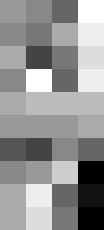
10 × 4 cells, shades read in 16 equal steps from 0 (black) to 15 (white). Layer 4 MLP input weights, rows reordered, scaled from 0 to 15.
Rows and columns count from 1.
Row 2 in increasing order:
7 8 10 14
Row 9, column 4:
1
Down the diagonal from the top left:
9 7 7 14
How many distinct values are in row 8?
4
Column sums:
87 94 82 84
